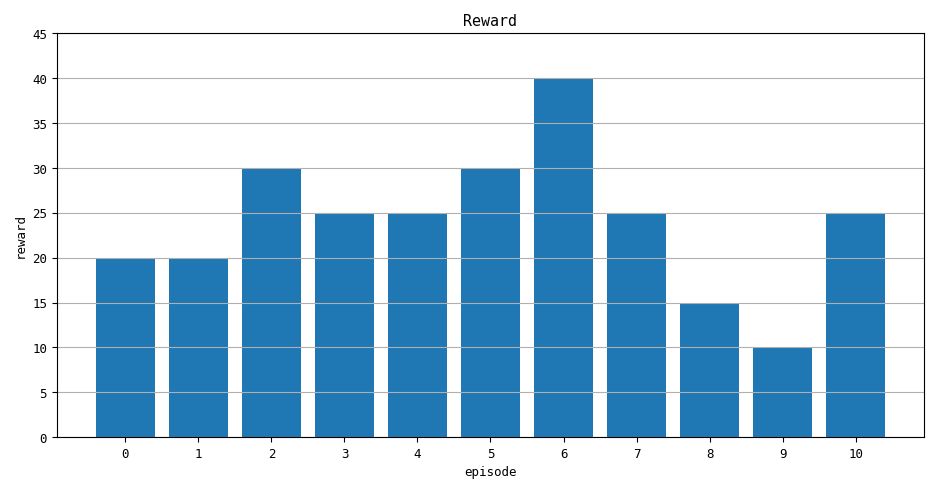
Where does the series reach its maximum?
6
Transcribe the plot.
Title: Reward
x-axis: episode, ticks 0 1 2 3 4 5 6 7 8 9 10
y-axis: reward, ticks 0 5 10 15 20 25 30 35 40 45
Values:
20 20 30 25 25 30 40 25 15 10 25
